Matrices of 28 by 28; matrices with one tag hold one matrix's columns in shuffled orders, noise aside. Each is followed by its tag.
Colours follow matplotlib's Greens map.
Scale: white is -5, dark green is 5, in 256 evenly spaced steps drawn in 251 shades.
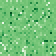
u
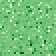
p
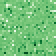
p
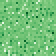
u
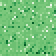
p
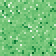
p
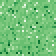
p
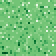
p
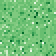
u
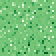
p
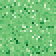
p
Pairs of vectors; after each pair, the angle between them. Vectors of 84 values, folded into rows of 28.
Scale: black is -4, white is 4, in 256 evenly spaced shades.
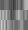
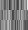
partly aligned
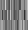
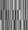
orthogonal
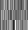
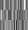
partly aligned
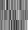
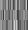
partly opposed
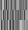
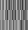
orthogonal
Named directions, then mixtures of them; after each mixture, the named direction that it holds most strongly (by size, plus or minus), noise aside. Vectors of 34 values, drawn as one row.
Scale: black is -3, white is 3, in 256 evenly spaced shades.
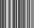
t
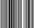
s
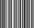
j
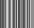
t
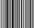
j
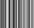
t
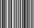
j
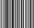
j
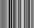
s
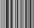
t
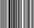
s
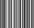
j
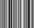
s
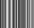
t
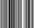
s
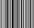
j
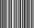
j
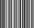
j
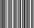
j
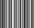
j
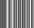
j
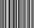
t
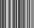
t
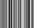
s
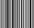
j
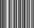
j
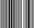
s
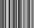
t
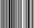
s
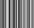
t
